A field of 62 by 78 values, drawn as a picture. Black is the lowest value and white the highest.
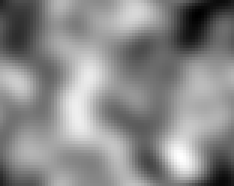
The bottom right is the roughest part. The middle right is the calmest part. No row or column stands out. The top right is the ninth with the lowest average. There are no regular stripes.
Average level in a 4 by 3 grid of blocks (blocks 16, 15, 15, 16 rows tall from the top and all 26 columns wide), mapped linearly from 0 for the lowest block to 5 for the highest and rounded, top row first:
2 5 0 | 4 5 4 | 5 4 5 | 4 4 4
